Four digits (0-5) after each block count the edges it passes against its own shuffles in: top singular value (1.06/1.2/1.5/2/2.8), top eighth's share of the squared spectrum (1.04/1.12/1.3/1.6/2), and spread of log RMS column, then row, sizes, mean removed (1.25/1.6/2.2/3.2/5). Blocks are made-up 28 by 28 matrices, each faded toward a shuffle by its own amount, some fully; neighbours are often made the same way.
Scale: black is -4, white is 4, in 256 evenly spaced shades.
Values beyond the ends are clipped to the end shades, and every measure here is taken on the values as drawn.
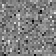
0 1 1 0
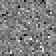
0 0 0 0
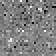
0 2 0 0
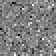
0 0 0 0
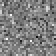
0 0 0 0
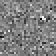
0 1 0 1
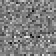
1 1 0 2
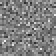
0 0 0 0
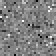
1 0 0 0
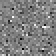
2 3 0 1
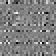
4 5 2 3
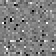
2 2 1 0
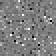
1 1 0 1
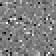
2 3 0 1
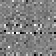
3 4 1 2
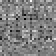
3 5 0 3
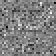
2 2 0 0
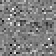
3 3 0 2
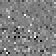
2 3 0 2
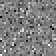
0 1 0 0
